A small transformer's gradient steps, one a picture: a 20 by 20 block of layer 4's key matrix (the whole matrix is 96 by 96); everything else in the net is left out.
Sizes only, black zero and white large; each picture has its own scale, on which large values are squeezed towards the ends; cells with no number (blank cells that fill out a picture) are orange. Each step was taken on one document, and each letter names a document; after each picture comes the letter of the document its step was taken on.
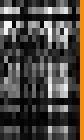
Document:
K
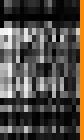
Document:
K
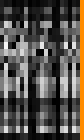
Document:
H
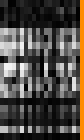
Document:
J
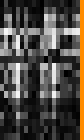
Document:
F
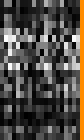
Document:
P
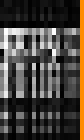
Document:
F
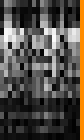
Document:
F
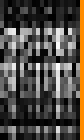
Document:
P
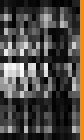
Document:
H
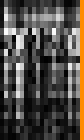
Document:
F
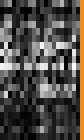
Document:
P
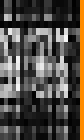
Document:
K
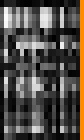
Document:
H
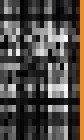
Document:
K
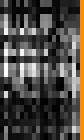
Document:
H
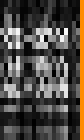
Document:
K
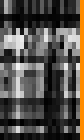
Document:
J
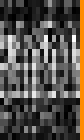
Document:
P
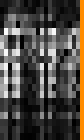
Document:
F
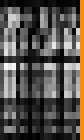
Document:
F
